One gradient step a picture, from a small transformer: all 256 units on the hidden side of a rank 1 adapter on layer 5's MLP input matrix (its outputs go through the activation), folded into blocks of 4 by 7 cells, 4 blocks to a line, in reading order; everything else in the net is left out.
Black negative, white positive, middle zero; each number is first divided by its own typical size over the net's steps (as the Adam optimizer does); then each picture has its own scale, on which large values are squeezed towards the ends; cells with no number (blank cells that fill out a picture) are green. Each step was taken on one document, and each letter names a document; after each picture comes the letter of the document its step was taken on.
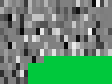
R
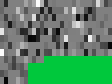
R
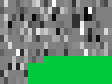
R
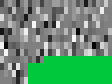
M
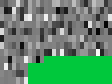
M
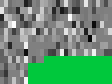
R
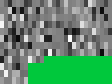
M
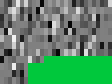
M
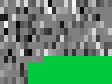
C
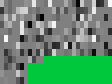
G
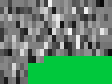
G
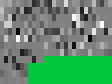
C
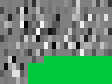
G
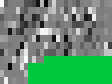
R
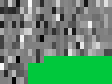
M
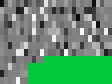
R
